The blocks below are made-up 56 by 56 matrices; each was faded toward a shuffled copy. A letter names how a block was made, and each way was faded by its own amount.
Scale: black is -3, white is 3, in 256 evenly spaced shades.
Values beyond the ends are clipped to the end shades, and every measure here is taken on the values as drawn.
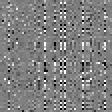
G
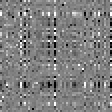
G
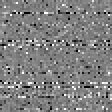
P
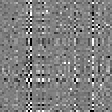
G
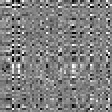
G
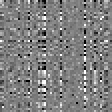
G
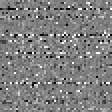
P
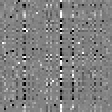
G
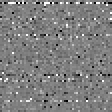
P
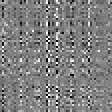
G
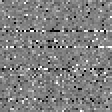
P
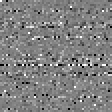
P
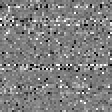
P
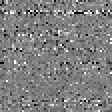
P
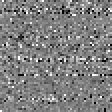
P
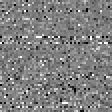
P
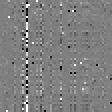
G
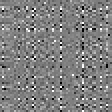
G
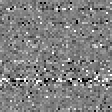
P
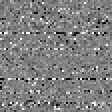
P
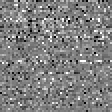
P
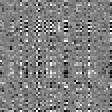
G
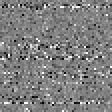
P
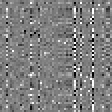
G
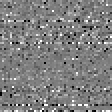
P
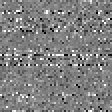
P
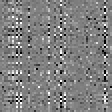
G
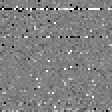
P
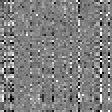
G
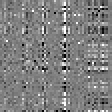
G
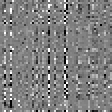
G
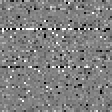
P
